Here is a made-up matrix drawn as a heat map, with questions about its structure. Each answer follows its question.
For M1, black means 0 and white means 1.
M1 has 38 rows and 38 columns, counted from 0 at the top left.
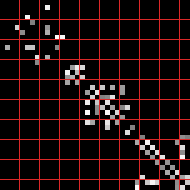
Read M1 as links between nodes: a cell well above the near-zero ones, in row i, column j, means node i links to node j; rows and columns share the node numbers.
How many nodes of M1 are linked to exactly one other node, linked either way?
5
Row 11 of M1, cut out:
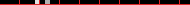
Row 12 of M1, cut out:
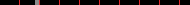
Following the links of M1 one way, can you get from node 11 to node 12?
yes
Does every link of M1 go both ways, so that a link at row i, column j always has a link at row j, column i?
yes
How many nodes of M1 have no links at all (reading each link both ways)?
4
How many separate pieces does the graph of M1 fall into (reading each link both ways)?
8
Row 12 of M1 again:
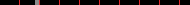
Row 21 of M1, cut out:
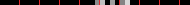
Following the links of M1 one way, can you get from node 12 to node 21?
no
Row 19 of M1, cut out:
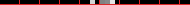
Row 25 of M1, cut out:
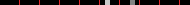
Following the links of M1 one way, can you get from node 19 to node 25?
yes
